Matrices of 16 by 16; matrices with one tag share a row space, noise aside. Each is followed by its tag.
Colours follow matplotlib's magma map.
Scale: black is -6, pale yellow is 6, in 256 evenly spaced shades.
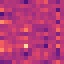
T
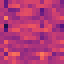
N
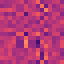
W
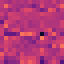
N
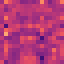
N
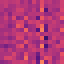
W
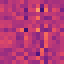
W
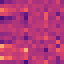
T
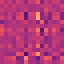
W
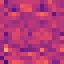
N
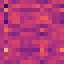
N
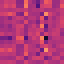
W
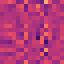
W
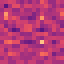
N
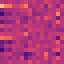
T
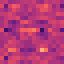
N
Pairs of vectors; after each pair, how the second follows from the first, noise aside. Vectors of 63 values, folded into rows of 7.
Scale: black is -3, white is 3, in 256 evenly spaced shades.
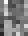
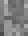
shrunk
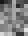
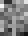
reversed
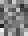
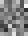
reversed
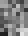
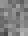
shrunk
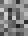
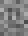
shrunk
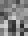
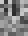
reversed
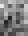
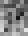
reversed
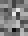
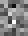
reversed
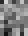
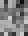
reversed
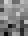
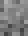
shrunk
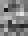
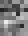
reversed
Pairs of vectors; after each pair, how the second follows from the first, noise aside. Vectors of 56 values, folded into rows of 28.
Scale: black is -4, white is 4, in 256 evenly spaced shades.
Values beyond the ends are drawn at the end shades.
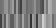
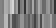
reversed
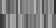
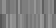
shrunk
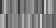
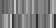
reversed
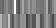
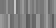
shrunk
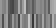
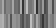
reversed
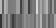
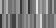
copied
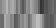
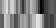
scaled up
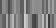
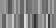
copied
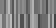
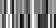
scaled up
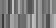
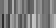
copied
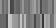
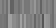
shrunk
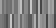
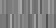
shrunk
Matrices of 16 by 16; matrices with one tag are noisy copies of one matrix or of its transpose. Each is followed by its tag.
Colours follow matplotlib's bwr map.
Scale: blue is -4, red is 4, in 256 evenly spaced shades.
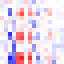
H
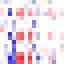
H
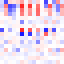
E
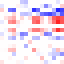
H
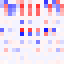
E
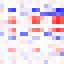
H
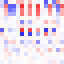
E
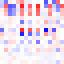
E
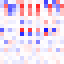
E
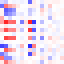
E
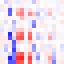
H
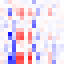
H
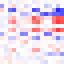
H
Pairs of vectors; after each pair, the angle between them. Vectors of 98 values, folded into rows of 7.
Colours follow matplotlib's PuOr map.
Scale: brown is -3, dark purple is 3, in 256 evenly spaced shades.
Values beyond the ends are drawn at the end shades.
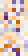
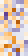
nearly parallel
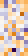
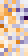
orthogonal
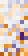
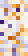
orthogonal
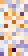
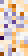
nearly opposite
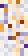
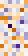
partly opposed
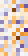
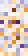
nearly parallel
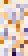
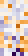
partly aligned
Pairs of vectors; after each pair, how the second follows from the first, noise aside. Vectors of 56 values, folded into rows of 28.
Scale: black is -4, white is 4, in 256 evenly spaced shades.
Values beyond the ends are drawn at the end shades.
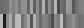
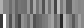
negated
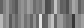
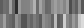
shuffled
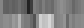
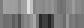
negated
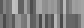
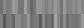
shrunk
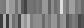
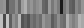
negated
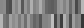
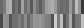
negated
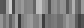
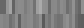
shrunk
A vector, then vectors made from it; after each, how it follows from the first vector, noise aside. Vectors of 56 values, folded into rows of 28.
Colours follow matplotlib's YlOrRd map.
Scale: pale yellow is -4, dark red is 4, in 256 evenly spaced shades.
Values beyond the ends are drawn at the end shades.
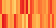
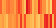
wrapped around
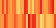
reversed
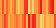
reversed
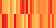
copied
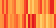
reversed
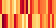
scaled up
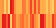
wrapped around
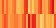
reversed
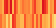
wrapped around
